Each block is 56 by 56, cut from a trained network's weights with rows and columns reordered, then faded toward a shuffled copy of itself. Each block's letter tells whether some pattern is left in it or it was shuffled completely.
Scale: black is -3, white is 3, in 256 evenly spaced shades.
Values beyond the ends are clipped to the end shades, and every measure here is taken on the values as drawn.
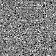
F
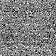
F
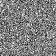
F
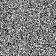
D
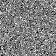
D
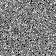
D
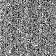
F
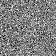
D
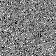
D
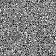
F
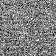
F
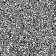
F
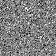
D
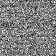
F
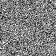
D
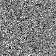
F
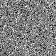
D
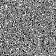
D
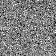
F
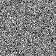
F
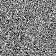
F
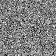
D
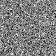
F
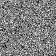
D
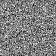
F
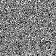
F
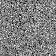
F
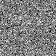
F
